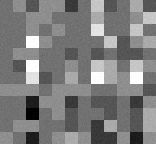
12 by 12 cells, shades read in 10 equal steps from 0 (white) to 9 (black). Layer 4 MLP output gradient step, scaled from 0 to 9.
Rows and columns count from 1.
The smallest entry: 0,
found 4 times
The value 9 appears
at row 10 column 3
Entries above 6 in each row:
1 0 0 0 0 0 0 0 3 1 1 4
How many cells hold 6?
18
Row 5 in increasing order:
4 4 5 5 5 5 5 5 6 6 6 6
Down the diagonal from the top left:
5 5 4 4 5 4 5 5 6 5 6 4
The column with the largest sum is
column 6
